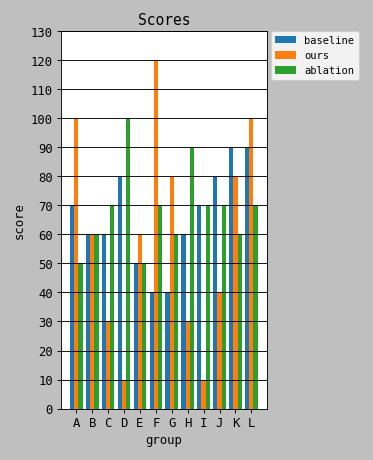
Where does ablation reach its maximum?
D
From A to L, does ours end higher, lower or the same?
the same
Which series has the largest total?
ablation
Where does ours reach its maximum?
F
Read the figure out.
Title: Scores
x-axis: group, ticks A B C D E F G H I J K L
y-axis: score, ticks 0 10 20 30 40 50 60 70 80 90 100 110 120 130
Legend: baseline, ours, ablation
Values:
baseline: 70 60 60 80 50 40 40 60 70 80 90 90
ours: 100 60 30 10 60 120 80 30 10 40 80 100
ablation: 50 60 70 100 50 70 60 90 70 70 60 70
